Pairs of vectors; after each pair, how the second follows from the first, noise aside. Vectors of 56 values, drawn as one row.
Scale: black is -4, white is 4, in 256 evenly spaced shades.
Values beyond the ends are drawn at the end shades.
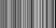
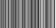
sign-scrambled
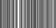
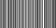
shuffled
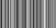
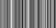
reversed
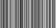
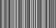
shuffled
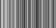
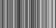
reversed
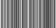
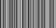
sign-scrambled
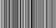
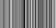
reversed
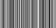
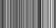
shuffled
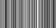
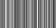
sign-scrambled
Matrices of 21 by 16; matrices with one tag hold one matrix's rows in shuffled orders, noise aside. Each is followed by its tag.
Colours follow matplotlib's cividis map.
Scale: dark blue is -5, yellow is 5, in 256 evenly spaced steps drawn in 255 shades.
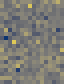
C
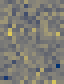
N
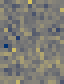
C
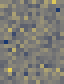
N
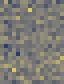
C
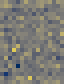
C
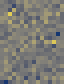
N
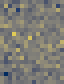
C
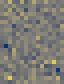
N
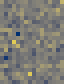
C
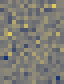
N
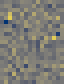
N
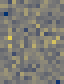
N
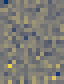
N
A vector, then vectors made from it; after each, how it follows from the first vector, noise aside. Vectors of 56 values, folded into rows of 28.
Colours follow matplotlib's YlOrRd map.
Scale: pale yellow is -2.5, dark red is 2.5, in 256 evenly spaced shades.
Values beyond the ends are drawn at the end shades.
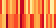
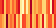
sign-scrambled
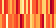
sign-scrambled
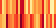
copied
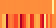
partly zeroed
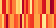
sign-scrambled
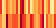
copied
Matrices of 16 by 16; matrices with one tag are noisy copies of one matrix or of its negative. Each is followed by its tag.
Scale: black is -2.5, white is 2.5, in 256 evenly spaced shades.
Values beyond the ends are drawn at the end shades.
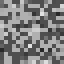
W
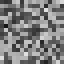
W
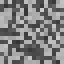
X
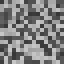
X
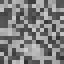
X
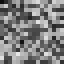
W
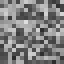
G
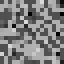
X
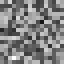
X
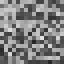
G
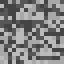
G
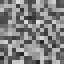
X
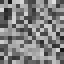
X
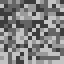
G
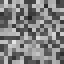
X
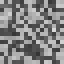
X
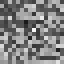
G
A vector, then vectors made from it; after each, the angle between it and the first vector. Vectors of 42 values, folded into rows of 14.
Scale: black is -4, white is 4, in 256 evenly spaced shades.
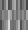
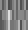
nearly parallel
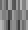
nearly opposite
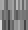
partly opposed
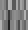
nearly opposite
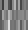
nearly parallel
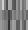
nearly opposite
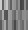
partly aligned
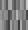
nearly opposite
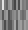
partly opposed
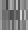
partly opposed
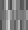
nearly parallel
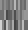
orthogonal
